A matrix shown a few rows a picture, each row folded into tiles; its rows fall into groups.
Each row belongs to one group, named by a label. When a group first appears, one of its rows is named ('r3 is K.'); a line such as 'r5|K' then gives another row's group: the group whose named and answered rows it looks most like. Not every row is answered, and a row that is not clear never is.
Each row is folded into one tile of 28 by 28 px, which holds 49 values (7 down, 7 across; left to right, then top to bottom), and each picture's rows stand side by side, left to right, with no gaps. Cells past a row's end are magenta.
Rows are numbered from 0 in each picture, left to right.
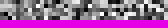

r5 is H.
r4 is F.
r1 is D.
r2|F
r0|H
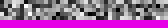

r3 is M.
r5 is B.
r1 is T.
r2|H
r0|F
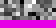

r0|M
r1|H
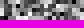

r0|B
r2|H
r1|F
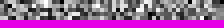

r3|D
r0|T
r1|F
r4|M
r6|M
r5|H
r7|D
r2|F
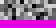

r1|T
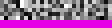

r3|M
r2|D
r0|B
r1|M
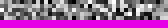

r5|H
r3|H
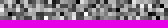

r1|D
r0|H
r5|H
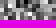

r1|T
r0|D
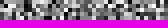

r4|B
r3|F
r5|D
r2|M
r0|D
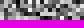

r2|T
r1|M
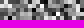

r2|T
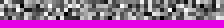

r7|B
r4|D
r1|B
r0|H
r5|M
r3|T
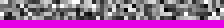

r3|H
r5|T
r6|B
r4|H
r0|B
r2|F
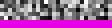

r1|M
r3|M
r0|T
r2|F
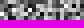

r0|T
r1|D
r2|D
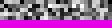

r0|T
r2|F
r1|B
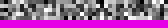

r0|F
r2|H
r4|B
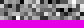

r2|F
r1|M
